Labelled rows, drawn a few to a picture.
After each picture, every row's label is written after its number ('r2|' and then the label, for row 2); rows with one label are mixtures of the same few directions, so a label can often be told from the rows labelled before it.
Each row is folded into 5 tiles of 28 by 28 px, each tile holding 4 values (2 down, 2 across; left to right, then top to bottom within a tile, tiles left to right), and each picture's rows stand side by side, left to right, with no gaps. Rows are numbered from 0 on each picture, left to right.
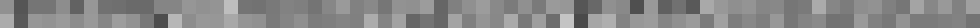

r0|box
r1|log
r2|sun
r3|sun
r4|box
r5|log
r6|box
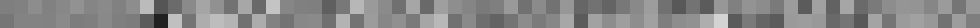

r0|box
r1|sun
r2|box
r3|sun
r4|box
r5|sun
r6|sun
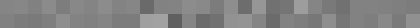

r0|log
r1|sun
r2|sun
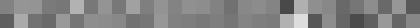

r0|box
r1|box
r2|sun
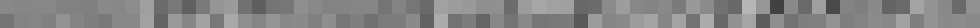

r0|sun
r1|box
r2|sun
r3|box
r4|sun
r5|box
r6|box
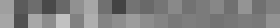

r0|box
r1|log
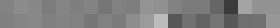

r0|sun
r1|log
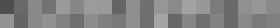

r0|log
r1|box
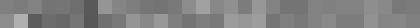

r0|log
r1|sun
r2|log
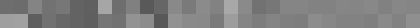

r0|log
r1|log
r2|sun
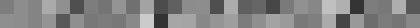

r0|box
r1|box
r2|box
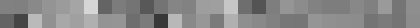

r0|log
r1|log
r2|sun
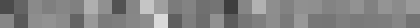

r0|log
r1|log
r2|box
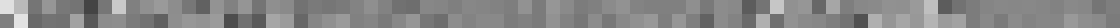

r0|log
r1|sun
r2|box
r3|sun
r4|sun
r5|box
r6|log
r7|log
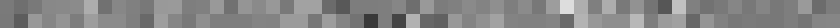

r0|log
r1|box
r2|sun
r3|sun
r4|log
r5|log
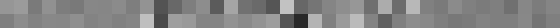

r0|log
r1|box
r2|sun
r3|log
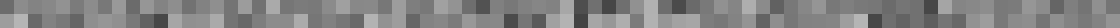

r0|sun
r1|sun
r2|sun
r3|sun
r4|box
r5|box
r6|log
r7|box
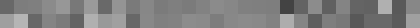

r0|sun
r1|box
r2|log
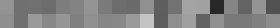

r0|box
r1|box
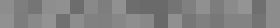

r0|box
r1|log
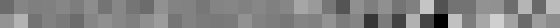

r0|sun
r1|sun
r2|sun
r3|sun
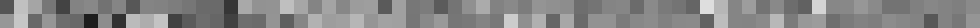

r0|sun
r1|log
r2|log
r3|sun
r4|box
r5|log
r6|sun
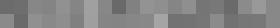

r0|log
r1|log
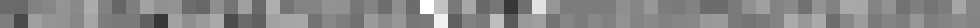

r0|log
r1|sun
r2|sun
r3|log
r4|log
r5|sun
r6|log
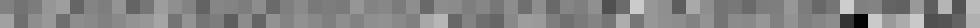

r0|box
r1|sun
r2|box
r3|sun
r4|box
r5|box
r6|sun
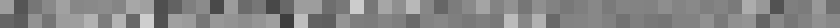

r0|sun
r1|box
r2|box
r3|sun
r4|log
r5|box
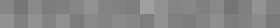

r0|box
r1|log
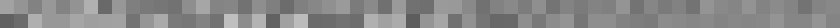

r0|log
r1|sun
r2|sun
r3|sun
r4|box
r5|log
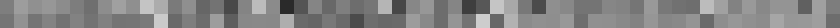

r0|box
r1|log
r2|log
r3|box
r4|box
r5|log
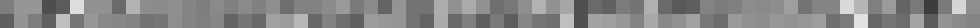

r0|box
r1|sun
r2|sun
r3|box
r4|box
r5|log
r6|log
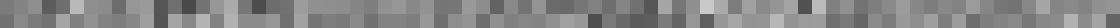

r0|box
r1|box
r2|box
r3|box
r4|log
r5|log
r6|sun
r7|sun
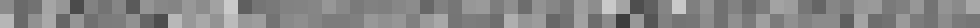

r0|box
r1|log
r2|sun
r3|sun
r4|box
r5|box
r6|box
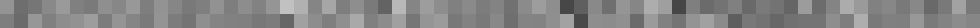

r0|sun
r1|box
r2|log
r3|log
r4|log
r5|log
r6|log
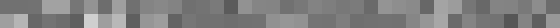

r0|sun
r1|log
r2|log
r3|sun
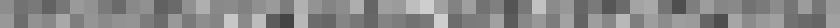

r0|box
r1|sun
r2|box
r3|log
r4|box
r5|sun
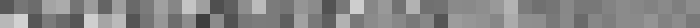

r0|sun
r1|box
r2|box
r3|log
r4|sun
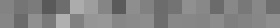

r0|box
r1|box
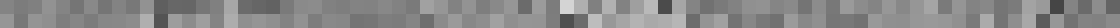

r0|box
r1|box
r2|sun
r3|log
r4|log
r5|sun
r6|log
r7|box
